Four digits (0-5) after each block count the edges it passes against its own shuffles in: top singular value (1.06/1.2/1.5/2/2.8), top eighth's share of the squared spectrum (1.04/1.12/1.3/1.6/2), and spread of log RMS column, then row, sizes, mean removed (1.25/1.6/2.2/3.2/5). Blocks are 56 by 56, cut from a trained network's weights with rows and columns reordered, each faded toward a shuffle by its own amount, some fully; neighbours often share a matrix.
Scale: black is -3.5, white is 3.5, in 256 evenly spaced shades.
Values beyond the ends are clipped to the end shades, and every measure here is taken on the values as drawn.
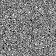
1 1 0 0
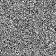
2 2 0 0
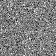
0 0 0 0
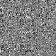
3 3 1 1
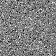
0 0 0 0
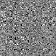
3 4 2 2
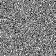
2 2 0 0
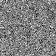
0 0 0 0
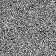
1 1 0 0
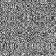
4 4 1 1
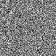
3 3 1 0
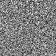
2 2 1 0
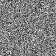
2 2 0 0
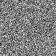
2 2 0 0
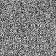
3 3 0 0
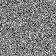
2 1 0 0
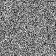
1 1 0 0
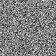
1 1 0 0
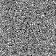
0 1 0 0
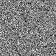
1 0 0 0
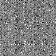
2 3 1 2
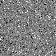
0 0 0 0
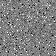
0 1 0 0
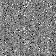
1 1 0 0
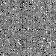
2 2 0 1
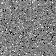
0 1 0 0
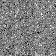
1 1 0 1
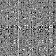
3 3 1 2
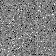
0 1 0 0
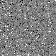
0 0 0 0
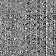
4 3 2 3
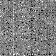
2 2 1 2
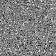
1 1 0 0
